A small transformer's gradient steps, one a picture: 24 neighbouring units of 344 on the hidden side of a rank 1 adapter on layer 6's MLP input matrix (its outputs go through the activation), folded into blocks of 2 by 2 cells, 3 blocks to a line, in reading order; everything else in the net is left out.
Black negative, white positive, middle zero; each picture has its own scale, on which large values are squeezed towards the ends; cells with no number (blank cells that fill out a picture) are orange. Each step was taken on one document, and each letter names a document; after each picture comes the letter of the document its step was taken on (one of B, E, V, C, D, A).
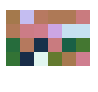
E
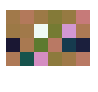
E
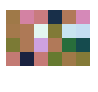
E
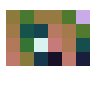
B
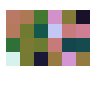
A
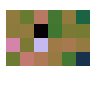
A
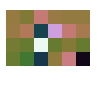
B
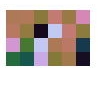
B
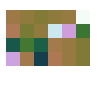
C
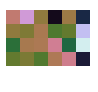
A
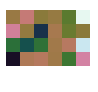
C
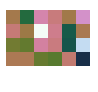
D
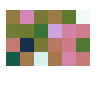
C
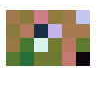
B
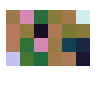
A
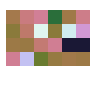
E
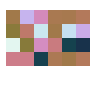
E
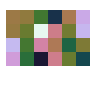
A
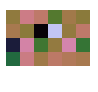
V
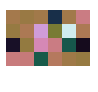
E
